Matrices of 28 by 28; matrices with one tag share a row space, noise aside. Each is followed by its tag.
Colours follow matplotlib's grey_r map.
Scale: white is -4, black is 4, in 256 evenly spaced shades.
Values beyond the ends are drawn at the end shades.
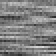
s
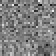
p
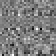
p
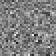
p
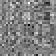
p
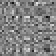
p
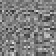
p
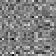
p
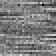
s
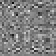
p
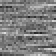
s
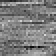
s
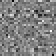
p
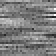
s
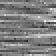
s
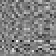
p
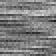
s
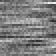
s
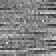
s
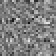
p
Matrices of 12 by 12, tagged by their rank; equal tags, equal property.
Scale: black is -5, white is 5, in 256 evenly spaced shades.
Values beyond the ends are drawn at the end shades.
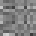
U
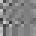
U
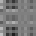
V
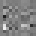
U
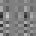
V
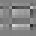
V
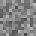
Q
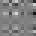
V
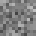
Q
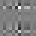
V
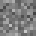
Q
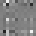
U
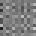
U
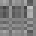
V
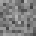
Q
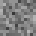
Q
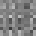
U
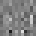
U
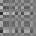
V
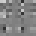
U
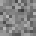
Q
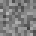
Q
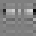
V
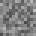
Q
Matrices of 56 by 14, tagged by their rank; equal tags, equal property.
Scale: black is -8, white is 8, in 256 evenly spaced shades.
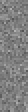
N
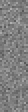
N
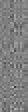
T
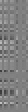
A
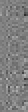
T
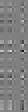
A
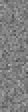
N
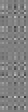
A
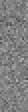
N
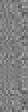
T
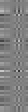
A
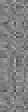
T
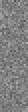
N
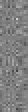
T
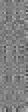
T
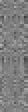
T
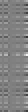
A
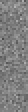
N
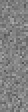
N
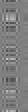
A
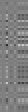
A
